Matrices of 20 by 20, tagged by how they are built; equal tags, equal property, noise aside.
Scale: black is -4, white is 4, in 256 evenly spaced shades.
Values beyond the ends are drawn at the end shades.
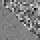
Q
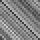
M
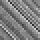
M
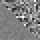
Q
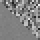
Q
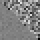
Q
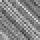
M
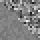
Q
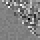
Q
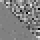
Q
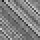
M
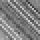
M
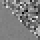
Q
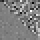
Q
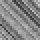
M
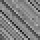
M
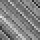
M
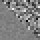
Q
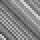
M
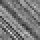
M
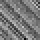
M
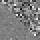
Q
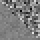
Q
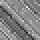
M
